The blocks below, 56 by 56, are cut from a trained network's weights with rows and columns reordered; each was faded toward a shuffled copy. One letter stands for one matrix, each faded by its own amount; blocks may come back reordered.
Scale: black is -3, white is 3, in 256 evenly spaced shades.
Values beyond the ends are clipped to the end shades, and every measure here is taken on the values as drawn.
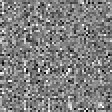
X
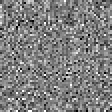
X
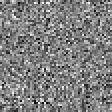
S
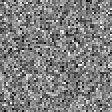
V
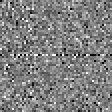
X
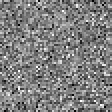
V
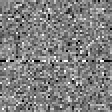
X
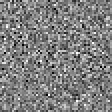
S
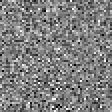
S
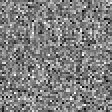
V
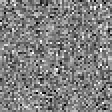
V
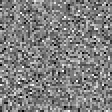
V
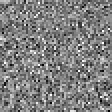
X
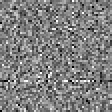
X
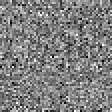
S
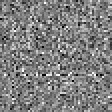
X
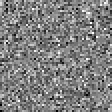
V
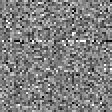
X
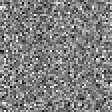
X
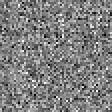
V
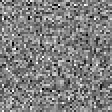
S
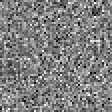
V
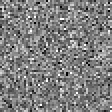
V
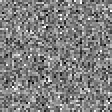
V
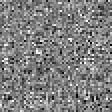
X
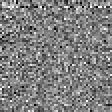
X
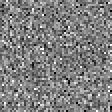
V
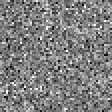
V
